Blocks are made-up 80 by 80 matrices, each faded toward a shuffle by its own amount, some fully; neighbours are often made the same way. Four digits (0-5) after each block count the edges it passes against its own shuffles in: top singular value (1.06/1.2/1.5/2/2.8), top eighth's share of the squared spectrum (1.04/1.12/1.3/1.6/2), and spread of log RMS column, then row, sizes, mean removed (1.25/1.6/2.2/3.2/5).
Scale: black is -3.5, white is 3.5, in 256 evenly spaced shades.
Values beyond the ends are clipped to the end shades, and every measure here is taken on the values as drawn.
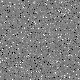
0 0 0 0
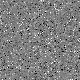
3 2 0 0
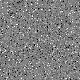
2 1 0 0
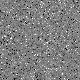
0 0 0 0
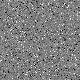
0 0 0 0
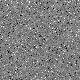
0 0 0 0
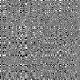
4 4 3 3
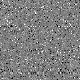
3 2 1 1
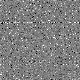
3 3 0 1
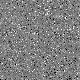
0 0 0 0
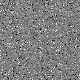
0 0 0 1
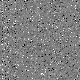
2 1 1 0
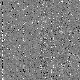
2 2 2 0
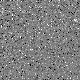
0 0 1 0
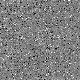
3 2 1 0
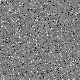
0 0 0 0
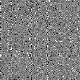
4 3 2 1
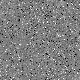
2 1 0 0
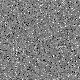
1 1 0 0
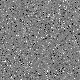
0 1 0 0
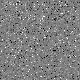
2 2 0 1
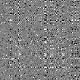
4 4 3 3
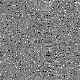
3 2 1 1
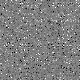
3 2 1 1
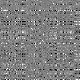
5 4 3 3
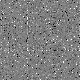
3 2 1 0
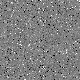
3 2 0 0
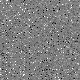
3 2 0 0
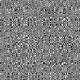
4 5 3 3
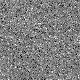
1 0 0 0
